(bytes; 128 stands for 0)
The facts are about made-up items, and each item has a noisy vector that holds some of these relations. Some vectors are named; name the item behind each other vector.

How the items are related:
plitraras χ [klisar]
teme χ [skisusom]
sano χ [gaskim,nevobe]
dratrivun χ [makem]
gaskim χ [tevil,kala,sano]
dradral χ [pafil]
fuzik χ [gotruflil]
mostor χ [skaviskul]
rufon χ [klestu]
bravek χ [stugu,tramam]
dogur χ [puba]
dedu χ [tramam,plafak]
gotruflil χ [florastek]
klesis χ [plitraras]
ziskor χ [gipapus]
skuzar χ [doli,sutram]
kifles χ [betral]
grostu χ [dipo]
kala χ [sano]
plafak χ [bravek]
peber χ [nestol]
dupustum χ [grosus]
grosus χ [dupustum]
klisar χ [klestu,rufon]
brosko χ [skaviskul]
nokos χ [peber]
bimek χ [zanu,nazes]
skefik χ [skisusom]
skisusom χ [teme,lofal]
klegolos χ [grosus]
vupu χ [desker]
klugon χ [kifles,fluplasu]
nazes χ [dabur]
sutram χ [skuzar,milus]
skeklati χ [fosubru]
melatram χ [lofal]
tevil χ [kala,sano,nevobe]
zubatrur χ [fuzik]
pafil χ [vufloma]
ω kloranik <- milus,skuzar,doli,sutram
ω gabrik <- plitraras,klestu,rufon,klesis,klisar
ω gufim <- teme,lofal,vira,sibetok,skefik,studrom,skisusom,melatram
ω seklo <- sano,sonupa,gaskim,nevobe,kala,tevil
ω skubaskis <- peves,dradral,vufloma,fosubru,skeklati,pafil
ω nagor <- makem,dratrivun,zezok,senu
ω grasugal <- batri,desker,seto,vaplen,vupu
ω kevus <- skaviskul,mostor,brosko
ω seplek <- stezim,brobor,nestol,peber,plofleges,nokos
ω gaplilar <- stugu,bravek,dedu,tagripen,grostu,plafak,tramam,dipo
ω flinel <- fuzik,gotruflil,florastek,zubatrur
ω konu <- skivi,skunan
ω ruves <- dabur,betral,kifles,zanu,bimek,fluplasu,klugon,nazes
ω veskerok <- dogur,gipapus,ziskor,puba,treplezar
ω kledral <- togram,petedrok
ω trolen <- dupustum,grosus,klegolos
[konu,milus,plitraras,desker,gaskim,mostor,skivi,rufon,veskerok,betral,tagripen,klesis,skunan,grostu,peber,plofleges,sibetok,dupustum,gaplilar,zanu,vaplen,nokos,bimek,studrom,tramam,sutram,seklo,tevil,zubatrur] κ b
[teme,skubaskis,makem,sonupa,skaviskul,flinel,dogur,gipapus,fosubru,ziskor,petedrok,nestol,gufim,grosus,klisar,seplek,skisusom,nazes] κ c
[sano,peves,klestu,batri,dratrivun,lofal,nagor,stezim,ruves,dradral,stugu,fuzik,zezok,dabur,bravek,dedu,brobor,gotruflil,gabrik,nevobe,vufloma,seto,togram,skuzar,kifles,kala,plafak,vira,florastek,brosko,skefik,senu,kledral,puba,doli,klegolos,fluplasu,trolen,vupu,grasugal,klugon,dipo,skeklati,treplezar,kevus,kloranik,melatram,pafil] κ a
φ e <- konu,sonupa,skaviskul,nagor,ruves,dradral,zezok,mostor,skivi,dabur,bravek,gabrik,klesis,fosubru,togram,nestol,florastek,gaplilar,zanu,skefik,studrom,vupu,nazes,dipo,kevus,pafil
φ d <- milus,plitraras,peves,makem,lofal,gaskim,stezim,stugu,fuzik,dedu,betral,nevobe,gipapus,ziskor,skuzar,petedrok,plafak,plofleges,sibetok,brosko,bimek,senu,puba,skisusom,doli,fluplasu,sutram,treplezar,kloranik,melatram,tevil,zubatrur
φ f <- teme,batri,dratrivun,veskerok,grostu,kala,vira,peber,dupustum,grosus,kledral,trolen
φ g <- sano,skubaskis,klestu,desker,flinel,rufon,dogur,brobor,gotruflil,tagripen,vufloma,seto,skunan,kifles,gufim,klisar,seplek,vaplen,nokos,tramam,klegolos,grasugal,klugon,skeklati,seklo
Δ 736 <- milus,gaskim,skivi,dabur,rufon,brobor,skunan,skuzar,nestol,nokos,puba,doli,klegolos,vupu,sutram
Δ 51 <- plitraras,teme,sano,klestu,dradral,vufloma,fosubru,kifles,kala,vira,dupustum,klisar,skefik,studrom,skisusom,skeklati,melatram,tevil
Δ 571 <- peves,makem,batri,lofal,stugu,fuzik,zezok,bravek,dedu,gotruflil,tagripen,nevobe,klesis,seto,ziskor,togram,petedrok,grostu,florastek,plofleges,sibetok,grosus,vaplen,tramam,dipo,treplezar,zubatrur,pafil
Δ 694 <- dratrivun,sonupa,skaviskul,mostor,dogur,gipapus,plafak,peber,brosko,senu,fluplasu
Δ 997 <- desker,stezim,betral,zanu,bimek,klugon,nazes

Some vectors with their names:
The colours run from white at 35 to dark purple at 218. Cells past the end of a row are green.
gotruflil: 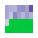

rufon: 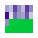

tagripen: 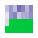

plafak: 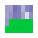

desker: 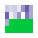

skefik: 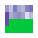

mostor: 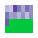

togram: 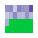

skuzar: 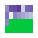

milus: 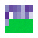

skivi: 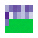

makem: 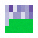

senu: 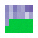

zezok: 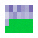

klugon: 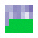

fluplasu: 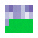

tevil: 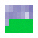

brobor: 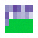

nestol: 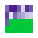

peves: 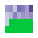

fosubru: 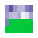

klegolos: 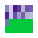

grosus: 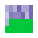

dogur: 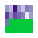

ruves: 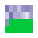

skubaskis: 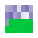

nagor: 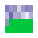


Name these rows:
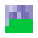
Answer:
klesis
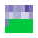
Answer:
nazes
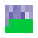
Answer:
dupustum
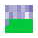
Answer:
kala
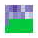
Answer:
peber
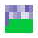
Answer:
skaviskul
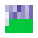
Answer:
dedu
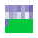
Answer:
dradral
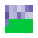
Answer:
vira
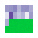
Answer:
gaplilar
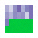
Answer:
brosko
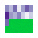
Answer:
gufim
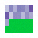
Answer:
sibetok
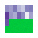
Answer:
teme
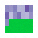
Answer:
gipapus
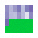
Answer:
dratrivun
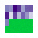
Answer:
nokos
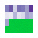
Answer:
pafil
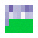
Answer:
zanu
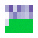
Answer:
stugu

